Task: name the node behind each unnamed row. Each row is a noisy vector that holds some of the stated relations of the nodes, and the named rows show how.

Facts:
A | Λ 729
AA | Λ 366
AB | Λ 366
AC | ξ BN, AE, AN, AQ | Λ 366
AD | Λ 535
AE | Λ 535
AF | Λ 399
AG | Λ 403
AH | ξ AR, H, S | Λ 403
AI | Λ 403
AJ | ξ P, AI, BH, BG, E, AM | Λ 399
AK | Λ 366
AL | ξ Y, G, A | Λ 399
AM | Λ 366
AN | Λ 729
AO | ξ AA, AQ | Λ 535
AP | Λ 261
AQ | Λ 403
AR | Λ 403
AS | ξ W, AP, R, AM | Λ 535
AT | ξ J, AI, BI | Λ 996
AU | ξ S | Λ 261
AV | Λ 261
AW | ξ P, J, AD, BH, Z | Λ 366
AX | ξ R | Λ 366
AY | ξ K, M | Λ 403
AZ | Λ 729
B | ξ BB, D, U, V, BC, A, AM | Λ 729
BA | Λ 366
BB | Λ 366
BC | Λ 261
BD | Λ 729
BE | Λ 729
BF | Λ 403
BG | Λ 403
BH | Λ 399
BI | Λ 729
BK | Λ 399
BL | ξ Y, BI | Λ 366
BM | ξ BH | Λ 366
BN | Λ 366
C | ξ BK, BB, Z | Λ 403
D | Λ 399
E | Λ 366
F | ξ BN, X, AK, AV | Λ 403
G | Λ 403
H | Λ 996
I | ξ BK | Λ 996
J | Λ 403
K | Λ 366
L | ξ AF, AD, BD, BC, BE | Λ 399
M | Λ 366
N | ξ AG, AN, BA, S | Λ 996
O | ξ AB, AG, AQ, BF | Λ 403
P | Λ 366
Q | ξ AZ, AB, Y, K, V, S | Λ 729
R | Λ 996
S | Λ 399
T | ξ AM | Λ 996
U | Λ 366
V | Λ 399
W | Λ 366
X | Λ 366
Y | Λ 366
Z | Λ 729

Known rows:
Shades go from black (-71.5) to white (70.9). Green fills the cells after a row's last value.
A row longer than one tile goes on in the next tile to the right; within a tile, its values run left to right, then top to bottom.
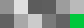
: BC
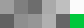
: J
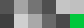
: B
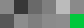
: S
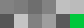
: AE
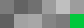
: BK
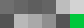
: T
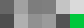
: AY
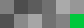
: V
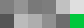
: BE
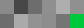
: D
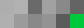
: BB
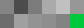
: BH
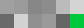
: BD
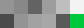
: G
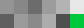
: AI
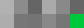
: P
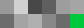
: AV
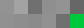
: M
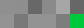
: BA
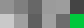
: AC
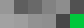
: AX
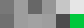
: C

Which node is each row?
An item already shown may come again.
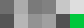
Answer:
AY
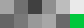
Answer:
AQ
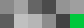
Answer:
AP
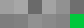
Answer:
Y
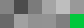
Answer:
BH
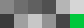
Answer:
R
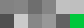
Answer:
AE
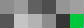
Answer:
AP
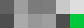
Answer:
AY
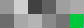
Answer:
AV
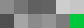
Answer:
AN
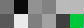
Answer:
AS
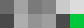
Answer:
AY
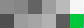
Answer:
G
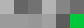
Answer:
AM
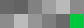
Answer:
L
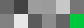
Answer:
AJ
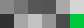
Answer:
R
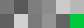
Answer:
AO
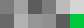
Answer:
I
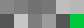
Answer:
AE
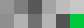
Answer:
F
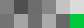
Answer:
O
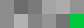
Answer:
AF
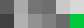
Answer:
AT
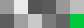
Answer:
BC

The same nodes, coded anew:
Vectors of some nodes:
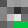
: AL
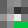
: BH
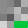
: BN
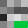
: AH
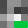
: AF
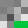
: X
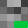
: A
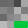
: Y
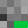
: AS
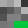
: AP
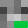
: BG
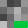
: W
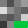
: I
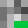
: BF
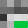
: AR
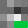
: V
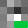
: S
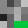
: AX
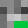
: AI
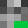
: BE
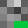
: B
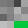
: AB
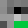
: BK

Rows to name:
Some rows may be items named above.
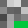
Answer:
AU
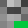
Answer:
AZ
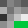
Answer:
H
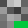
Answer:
Q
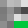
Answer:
F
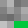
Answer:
AE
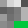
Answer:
AV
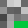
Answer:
AU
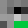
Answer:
BK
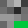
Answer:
Z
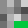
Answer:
O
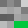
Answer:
AC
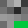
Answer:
Z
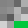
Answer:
BN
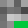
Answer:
G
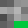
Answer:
T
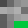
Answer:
AT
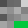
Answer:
BL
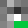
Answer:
S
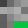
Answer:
AT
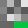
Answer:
AY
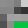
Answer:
C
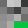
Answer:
AN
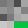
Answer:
BA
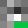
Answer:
S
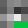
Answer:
BH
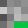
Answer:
N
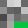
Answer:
AU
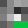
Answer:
AJ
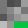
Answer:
AM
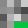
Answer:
O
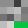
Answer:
AA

